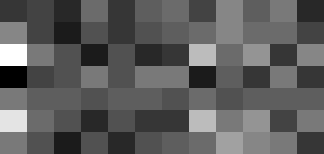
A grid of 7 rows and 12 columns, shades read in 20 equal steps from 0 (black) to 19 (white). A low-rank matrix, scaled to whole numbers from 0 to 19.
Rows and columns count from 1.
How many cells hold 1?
0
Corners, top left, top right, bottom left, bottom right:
4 3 9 4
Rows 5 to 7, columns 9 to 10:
6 7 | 9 11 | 12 10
